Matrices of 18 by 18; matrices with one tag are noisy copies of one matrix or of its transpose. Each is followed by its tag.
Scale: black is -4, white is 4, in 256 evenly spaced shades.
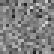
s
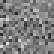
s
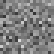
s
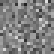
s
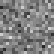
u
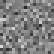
s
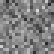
u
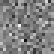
s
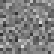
s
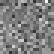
s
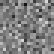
s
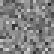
u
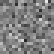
s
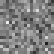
u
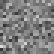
s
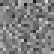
s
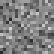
u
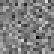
s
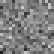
u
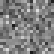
u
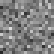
u
